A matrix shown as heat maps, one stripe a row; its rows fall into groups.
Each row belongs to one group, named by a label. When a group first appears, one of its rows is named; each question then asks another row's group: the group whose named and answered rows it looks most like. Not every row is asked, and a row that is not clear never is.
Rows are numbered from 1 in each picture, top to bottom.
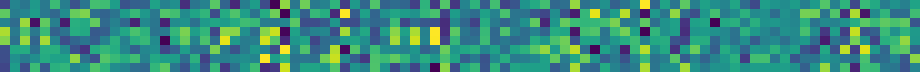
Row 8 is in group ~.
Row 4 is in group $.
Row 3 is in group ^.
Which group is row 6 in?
~
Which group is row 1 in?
~
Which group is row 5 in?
$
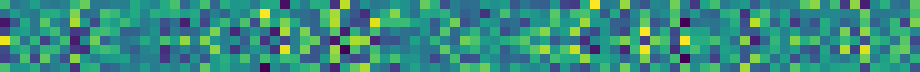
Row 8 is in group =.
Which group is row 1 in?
$
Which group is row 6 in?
~
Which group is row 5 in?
=
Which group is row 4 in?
~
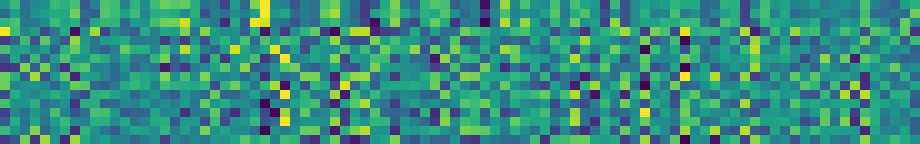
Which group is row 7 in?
~
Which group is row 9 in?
=
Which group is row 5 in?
^
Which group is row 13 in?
~
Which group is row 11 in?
~
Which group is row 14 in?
~
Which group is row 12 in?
=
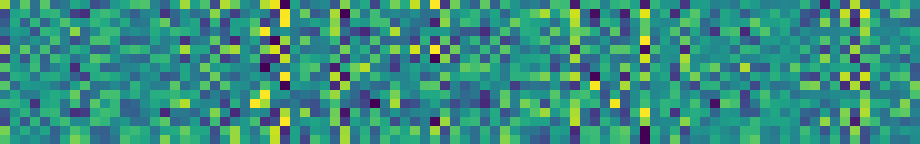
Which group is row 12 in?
^
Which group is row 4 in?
^
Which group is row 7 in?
~
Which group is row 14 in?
~
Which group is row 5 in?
~
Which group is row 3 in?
~
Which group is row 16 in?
$
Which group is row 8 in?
=
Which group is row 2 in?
~
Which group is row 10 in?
$
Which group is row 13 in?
~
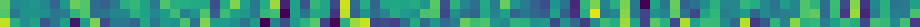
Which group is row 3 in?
=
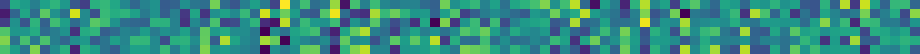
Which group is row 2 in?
^
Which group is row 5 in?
$
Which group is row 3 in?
~
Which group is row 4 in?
=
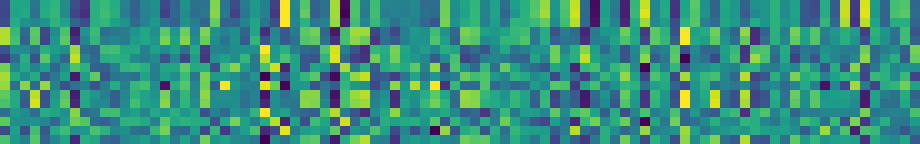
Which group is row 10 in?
$
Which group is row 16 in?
=
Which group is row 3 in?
~
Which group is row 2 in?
~
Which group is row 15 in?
~
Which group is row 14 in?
$
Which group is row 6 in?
^
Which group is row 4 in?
=
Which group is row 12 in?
=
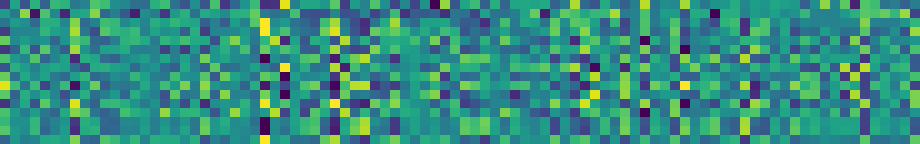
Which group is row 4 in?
^
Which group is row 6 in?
^
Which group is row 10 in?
=
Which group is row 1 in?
~
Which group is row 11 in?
$
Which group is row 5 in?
$
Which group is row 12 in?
^
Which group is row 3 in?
^
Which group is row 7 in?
=
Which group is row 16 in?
^
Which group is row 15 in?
=
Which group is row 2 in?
^
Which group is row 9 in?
$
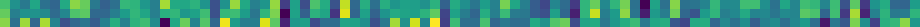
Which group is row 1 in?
$
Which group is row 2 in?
$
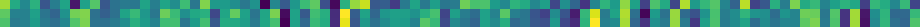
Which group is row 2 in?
$
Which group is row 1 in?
=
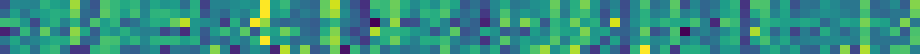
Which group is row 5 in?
^
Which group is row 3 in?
^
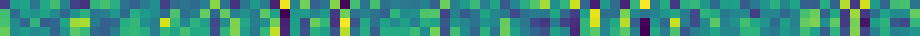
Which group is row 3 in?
$
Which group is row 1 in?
~
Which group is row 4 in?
$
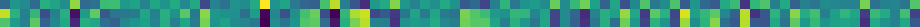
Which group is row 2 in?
=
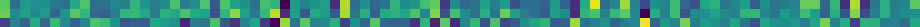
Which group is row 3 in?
~
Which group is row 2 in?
$
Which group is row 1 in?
$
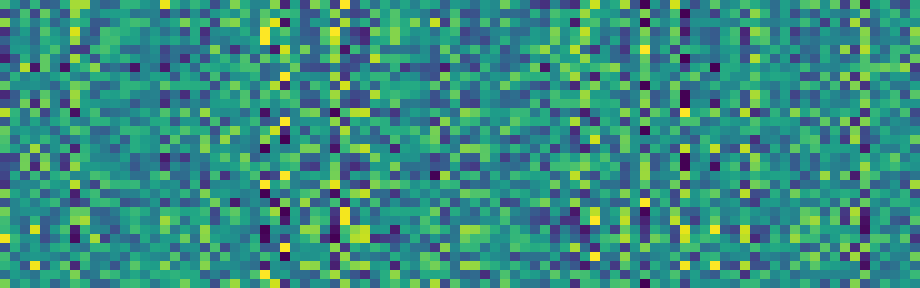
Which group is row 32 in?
$
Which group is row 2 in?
^
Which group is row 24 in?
$
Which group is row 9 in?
~
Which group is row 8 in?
^
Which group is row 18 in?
^
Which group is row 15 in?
$
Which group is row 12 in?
^
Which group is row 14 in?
~
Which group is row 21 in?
^
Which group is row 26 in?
=
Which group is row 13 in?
=
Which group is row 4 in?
^
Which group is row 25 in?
$
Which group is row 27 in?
=
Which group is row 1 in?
$
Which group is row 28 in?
~
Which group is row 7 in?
^
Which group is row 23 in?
~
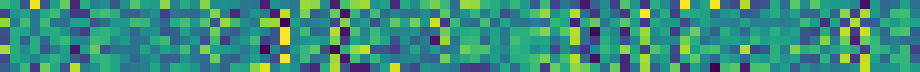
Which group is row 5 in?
~
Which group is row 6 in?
=
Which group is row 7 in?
~
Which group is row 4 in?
~
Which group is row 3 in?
$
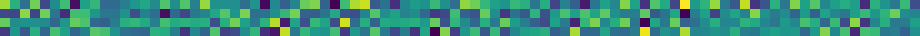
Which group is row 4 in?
~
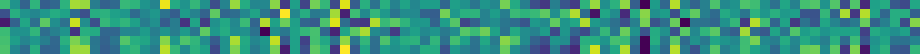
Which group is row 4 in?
=
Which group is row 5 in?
$
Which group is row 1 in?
$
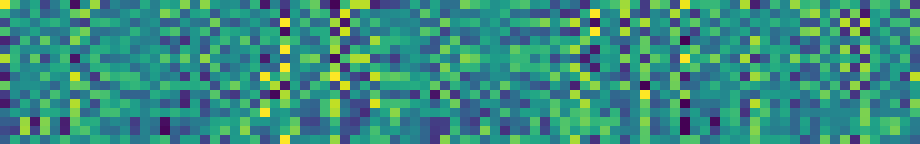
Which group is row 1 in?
=
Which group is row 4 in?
$
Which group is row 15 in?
^
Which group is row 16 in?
~
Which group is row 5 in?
^
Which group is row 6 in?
~
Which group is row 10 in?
$
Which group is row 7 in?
=
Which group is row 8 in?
~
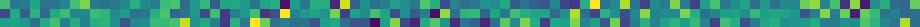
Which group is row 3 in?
^
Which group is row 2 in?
~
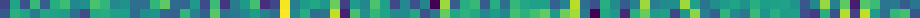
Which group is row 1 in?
~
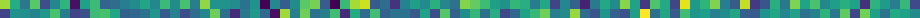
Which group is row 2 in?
~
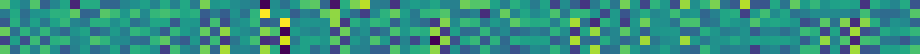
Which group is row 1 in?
=
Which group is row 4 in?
$
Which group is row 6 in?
$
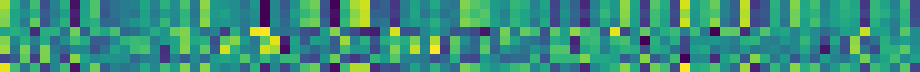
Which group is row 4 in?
^
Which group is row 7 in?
^
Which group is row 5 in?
$
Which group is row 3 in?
=
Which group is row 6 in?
$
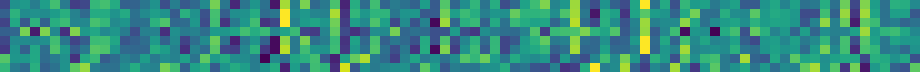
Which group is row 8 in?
$
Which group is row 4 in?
^
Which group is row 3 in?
~
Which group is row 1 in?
~
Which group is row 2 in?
~
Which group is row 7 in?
=
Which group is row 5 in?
~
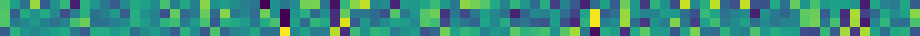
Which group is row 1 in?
=
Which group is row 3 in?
$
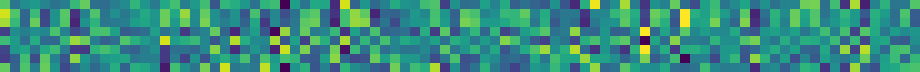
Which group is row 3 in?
=
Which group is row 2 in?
=
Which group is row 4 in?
~
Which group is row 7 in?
^
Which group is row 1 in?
$
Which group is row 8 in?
$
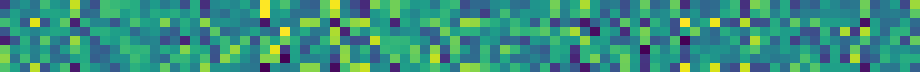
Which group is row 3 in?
=
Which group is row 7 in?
$
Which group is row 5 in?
^
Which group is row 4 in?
~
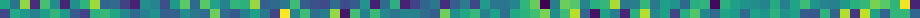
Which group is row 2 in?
~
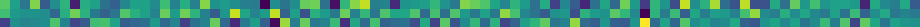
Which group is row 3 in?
~
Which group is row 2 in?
$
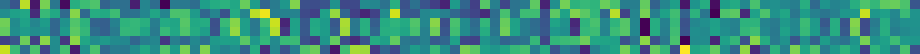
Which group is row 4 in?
$
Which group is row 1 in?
^
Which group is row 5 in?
^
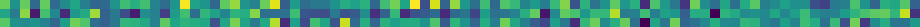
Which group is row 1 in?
$
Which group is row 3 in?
$
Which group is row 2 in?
^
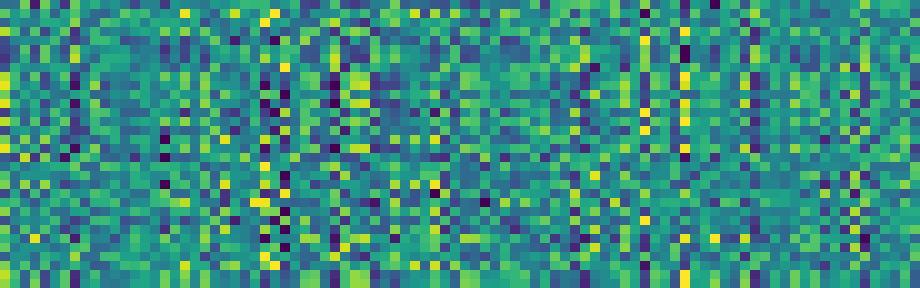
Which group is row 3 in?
^
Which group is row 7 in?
^
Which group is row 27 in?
=
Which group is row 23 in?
^
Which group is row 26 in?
$
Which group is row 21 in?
$
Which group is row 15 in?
~
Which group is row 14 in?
=
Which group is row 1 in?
^
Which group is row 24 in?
$
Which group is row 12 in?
=
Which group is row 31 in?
=
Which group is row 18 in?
^
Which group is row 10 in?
=
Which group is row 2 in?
$
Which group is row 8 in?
~
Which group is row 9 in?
=
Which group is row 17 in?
=
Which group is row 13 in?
~
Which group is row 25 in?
~
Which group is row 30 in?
$
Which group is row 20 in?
$
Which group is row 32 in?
=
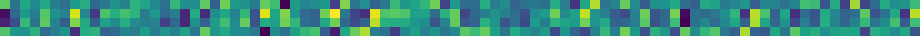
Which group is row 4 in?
=
